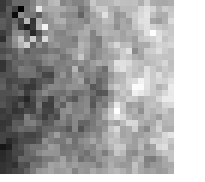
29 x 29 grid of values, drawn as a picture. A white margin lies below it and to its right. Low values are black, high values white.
Slope: up to the right. Odd rows or columns: none. Ninth with the highest average: middle right. Roughest part: top left. Odd patch: rougher, in the top left.
